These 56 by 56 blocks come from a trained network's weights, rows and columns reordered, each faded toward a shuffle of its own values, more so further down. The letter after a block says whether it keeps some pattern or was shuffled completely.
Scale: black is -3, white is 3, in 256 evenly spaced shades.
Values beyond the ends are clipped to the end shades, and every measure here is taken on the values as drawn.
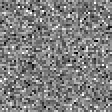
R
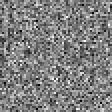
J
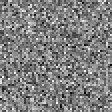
J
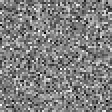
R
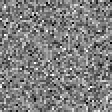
J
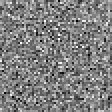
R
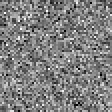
J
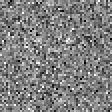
R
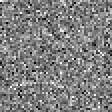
J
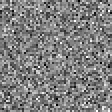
J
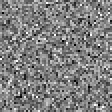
R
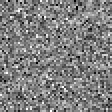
J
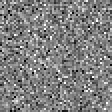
J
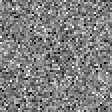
J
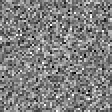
J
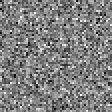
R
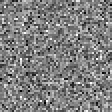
J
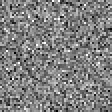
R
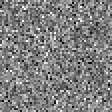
R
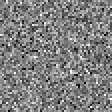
R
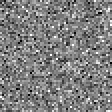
J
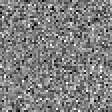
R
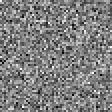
R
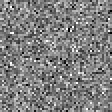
J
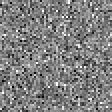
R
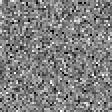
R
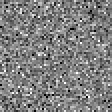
J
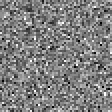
R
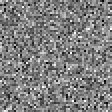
J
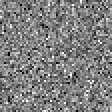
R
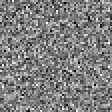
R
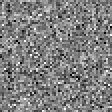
R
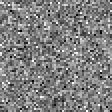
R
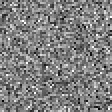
R
